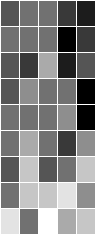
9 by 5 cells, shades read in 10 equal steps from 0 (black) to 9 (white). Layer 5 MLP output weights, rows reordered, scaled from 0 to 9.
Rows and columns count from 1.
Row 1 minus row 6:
-1 -2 0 0 -4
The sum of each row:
14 14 15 16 17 21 24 31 34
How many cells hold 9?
1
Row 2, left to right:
4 4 4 0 2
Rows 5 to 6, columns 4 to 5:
5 0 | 2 5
